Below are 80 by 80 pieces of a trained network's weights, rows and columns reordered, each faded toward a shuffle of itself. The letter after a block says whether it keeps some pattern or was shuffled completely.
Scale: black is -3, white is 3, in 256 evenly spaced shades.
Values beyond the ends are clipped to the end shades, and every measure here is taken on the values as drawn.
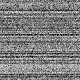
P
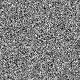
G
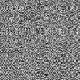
P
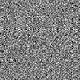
P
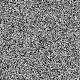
G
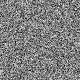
G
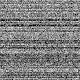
P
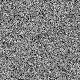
G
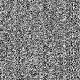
P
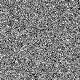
G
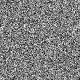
G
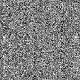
P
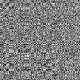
P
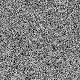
G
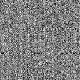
P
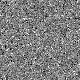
G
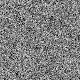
G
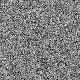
G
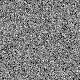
G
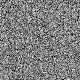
G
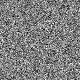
G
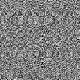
P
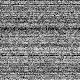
P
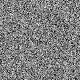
G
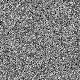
G
